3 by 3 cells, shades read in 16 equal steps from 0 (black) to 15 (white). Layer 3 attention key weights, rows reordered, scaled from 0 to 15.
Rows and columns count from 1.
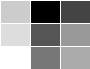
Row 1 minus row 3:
-3 -7 -6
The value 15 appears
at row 3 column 1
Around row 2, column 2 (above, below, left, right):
0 7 13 9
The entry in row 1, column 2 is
0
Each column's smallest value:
12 0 4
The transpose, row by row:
12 13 15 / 0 5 7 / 4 9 10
